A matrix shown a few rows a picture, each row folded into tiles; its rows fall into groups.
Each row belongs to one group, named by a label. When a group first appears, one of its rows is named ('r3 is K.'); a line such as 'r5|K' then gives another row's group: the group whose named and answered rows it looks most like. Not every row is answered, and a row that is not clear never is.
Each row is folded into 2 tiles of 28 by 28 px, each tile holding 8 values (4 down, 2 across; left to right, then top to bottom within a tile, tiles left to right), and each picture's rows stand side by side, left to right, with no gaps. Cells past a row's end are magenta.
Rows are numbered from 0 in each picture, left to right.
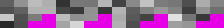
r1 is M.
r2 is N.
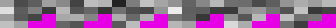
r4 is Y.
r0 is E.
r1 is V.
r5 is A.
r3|E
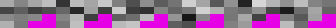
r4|V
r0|A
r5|Y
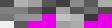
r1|M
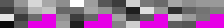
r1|N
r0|N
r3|A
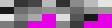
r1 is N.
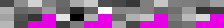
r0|N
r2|V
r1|N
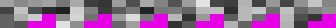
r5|N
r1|Y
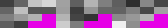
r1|E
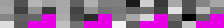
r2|V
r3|E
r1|E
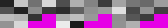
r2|E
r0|M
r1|Y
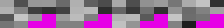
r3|N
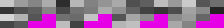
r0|A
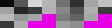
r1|V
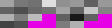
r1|E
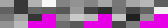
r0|V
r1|A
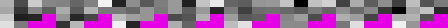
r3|V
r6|M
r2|Y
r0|E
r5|V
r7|Y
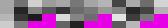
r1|A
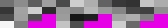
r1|N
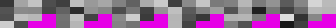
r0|Y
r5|N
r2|A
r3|N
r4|A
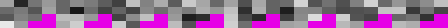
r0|V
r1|M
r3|N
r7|E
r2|Y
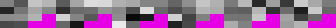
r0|A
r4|Y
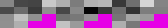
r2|V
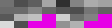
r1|M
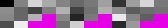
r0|M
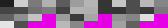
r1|Y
